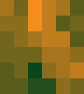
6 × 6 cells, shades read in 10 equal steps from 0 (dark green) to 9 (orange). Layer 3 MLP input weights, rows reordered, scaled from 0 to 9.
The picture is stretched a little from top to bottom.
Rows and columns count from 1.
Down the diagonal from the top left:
6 5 6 6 6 4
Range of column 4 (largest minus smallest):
6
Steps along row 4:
same same up same down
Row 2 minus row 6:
2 2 8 6 -2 0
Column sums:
25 25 29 33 33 26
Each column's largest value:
6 5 9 7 7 7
